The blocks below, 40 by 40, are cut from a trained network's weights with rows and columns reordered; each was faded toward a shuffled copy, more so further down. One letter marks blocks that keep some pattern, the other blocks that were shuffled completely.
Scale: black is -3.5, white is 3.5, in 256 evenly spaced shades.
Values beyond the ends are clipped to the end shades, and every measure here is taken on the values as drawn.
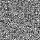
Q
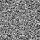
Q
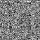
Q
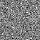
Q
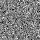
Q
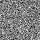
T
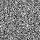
T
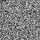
T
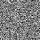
Q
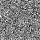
T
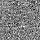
Q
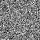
T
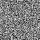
T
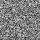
T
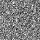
Q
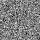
T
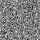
T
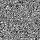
T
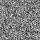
T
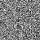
Q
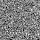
T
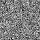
Q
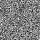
T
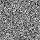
T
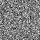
T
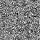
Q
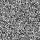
T
